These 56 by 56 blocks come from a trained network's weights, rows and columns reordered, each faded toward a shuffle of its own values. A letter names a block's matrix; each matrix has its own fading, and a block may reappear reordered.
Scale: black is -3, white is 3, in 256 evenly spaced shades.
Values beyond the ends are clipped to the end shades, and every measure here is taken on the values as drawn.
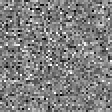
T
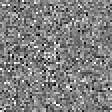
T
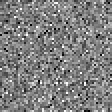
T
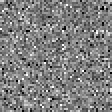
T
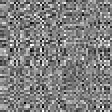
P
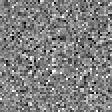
T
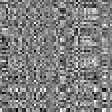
P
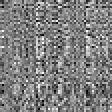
P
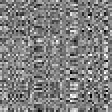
P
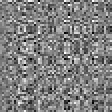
P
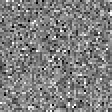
T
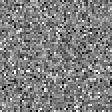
T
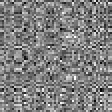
P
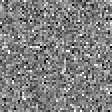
T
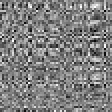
P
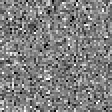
T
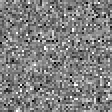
T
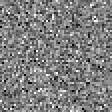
T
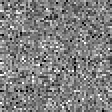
T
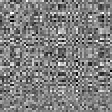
P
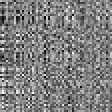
P
